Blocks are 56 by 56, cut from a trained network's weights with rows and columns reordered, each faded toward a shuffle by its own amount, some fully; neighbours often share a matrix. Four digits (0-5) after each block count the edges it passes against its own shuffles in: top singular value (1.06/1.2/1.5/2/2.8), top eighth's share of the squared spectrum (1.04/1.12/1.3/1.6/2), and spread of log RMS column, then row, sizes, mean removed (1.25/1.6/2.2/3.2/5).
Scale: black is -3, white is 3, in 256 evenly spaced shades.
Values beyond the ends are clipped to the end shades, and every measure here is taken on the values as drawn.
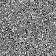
1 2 0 0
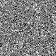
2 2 1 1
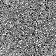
0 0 0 0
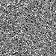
2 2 1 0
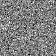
0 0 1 0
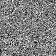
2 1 0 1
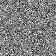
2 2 1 0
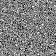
0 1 0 0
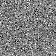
1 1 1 0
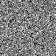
1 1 0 0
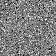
0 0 0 0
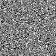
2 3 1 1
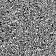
0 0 0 0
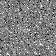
0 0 0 0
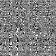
2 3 3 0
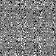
2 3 3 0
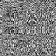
4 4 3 2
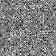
1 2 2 0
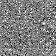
1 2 2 0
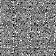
1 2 2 0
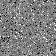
0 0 0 0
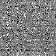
2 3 3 0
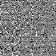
2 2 2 0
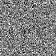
2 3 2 1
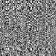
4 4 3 2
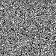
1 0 0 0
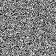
1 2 0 0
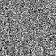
3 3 1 0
